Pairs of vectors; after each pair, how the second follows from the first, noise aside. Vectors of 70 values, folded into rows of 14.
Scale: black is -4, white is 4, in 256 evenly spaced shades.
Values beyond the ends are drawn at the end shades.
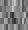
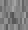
shrunk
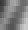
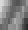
reversed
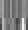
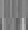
shrunk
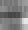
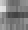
reversed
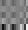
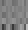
shrunk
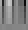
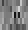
shuffled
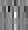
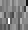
shuffled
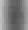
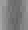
shrunk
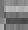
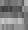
reversed
